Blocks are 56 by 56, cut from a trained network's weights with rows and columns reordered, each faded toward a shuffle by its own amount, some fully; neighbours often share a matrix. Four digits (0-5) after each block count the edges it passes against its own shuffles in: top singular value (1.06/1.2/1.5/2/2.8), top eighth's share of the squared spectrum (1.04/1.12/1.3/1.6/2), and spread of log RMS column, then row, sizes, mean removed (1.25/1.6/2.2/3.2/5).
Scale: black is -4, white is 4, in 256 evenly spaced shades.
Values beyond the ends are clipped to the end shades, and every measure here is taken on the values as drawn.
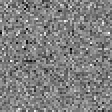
3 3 1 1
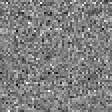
3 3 1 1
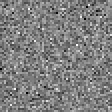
0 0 0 0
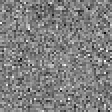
3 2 0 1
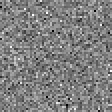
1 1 0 0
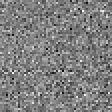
3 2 0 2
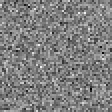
0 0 0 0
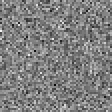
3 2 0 0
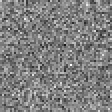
2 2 0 0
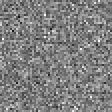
1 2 0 0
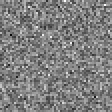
0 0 0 0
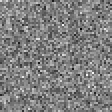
0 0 0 0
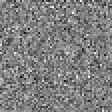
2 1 0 1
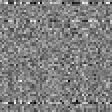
4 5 1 3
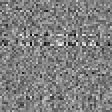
4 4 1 2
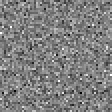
1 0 0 0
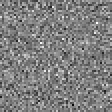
3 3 1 1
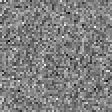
1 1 0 0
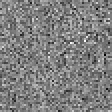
2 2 0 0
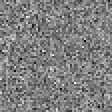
1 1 0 0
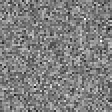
1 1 0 0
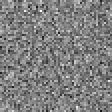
3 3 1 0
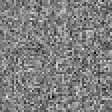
3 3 1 0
